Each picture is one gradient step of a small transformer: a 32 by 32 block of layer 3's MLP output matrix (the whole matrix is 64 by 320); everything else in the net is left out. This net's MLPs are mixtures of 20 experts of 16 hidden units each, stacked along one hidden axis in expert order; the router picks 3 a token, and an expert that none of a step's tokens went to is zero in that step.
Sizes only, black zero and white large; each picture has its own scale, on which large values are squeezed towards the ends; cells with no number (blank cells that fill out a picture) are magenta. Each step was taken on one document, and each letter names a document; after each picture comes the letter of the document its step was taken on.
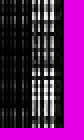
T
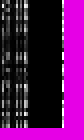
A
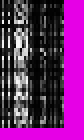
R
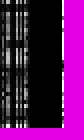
A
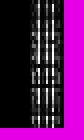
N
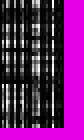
N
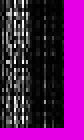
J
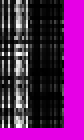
R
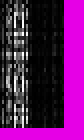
J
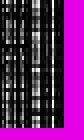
N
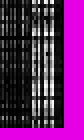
T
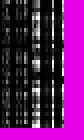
A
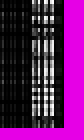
T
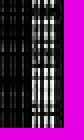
T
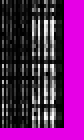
T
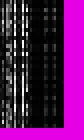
J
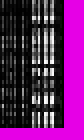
T
